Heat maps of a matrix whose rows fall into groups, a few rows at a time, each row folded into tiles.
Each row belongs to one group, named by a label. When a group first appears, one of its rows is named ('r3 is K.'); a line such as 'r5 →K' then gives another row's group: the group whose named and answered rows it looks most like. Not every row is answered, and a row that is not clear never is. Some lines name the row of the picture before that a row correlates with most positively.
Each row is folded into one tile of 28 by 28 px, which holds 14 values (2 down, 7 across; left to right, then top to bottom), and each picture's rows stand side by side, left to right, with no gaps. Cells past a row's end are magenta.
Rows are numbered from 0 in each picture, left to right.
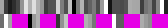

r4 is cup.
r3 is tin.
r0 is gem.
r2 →gem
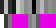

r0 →cup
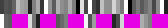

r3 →cup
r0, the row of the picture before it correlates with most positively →0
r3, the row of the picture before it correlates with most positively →0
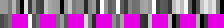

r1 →cup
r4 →cup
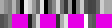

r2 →gem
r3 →cup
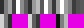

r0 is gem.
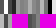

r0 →cup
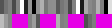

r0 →tin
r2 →tin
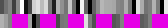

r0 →tin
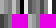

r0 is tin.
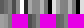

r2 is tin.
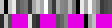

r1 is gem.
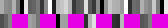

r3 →gem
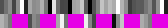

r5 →tin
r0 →tin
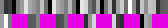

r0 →gem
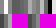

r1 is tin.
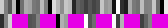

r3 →cup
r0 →gem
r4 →cup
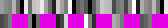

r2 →gem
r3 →cup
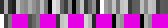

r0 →cup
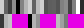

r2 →tin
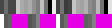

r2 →cup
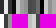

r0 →cup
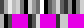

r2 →gem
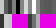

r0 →gem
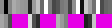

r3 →gem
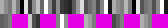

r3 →tin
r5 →tin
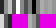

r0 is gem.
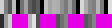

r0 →gem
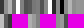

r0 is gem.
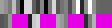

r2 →tin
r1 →gem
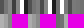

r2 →cup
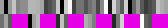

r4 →gem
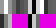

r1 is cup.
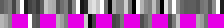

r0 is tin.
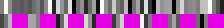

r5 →cup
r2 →gem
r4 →gem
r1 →tin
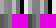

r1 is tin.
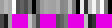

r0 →gem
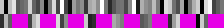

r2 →cup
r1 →gem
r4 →tin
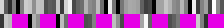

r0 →gem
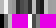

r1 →cup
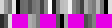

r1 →tin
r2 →gem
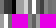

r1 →cup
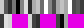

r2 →gem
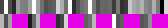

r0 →cup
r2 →gem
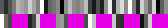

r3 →gem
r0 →cup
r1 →gem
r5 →gem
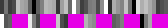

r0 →cup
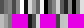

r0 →tin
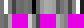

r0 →cup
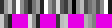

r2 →gem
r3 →tin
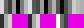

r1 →gem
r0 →gem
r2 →cup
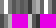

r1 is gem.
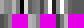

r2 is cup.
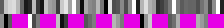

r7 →tin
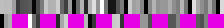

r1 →cup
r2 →gem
